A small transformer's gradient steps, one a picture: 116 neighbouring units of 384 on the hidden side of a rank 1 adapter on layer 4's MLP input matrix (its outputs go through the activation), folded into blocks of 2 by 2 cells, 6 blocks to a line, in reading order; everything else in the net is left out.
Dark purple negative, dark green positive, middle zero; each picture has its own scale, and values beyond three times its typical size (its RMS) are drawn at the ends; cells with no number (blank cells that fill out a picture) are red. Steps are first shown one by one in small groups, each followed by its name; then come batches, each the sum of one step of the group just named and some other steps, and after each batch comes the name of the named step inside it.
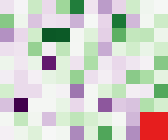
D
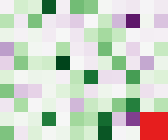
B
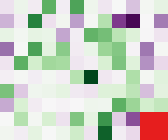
B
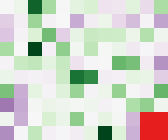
D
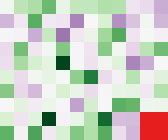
B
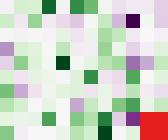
B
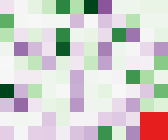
D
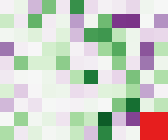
B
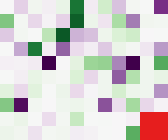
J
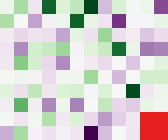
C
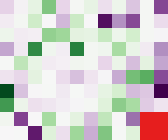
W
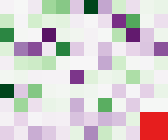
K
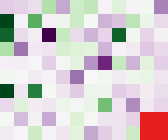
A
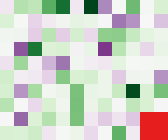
C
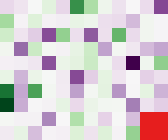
A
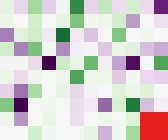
J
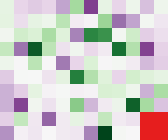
J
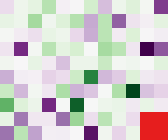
W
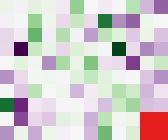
W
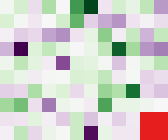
C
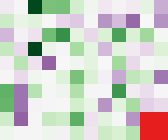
W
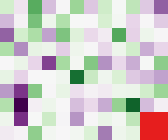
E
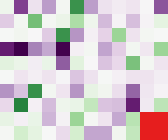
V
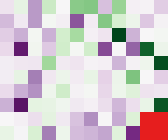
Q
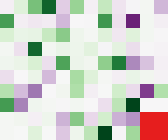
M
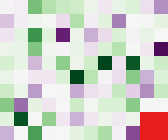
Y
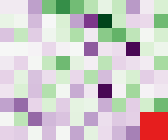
Q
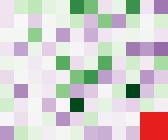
Y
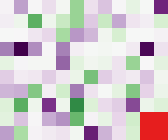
V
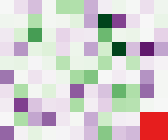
Y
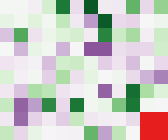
E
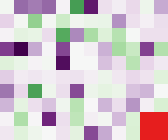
V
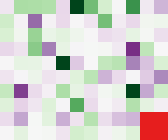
M
